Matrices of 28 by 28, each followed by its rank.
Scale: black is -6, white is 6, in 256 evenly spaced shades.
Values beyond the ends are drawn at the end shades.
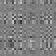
two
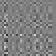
two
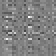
three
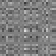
two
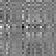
two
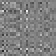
three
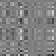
two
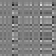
one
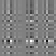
one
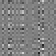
two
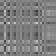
one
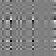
one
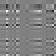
one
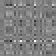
two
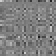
three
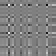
one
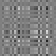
one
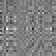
three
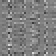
three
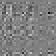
three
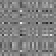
two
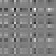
one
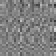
three
